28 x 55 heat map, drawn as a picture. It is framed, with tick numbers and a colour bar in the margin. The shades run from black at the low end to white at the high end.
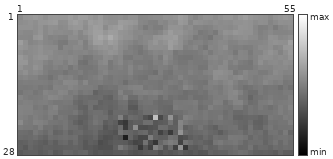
Values change most from cell to cell in the bottom middle. The ninth with the lowest average is the bottom middle. There are no regular stripes. An odd patch, rougher than its surroundings, sits in the bottom middle. Values rise toward the top.
